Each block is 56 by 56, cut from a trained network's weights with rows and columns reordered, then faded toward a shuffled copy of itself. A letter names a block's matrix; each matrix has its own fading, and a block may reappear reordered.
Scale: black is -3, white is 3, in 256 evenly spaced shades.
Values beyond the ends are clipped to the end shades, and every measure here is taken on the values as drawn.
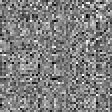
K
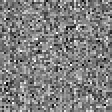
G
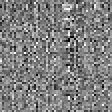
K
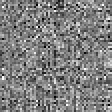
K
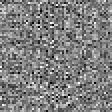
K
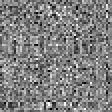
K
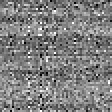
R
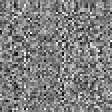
K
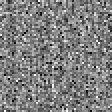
G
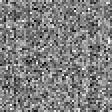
G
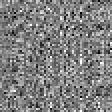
K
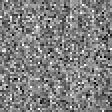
G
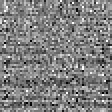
R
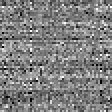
R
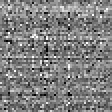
R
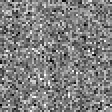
G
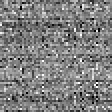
R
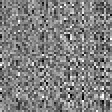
K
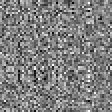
K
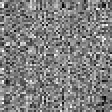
K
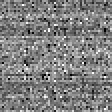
R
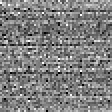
R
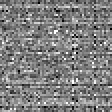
R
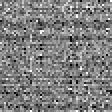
R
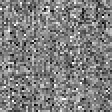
G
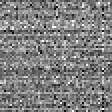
R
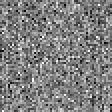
G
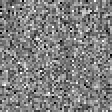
G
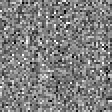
G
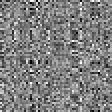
K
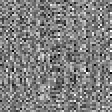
K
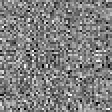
K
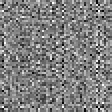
K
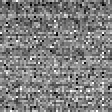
R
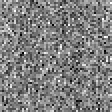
G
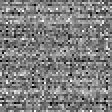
R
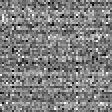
R
